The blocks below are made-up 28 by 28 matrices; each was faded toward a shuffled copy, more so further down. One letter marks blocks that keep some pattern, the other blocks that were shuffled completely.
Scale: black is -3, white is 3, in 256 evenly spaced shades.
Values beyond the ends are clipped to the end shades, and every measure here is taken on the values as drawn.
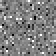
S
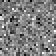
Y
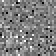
Y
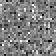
Y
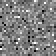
S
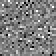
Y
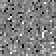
S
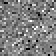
S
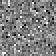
S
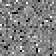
S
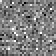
Y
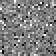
Y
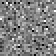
Y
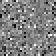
S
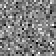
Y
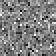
S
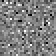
S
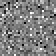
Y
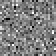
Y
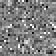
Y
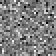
S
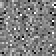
Y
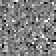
S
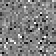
Y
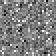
S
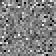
Y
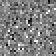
S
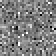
Y
